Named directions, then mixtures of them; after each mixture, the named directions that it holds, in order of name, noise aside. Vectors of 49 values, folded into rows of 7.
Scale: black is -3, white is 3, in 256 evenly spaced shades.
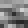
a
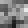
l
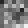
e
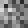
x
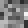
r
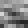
a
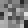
r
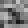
a, e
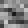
a, e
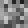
e, l, x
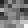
a, e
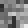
a, l, x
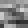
a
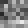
a, l, x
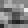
a, e, l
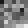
e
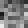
a, r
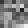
e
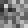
x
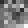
e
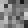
r, x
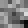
a, r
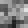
l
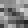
a
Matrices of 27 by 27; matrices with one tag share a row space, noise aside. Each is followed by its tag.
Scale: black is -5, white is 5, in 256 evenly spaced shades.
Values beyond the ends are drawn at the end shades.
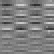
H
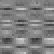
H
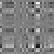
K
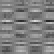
H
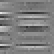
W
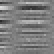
W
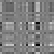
K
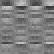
H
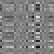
K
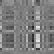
K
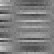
W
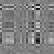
K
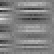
W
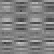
H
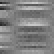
W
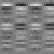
H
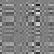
K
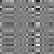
K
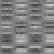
H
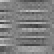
W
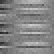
W
